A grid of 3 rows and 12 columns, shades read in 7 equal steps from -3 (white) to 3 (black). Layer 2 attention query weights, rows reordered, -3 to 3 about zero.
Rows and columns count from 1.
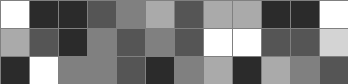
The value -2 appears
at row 2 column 12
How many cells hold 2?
8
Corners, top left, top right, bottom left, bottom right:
-3 -3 2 1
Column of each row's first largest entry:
2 3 1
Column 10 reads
2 1 -1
